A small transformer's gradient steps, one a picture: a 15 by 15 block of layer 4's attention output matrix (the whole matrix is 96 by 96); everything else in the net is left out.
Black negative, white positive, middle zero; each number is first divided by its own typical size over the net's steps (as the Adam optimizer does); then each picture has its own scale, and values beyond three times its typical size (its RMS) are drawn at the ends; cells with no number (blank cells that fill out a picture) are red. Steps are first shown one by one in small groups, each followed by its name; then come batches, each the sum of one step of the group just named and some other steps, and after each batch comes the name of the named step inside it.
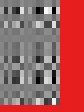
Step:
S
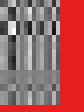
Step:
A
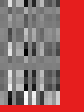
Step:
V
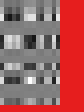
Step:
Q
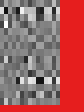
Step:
S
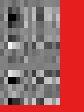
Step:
V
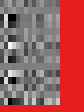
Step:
V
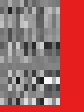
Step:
V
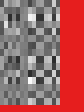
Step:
Q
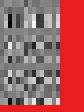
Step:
V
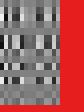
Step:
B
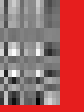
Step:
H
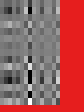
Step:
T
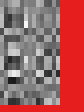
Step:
H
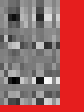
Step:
B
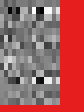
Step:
B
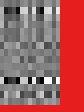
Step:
T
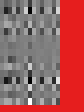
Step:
T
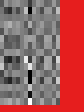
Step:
T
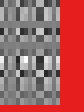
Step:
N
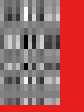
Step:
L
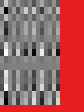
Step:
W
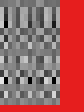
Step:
N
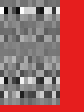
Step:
N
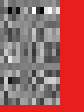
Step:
W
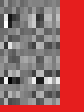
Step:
N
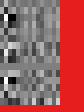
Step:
W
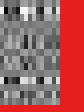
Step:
L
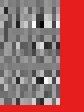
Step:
W
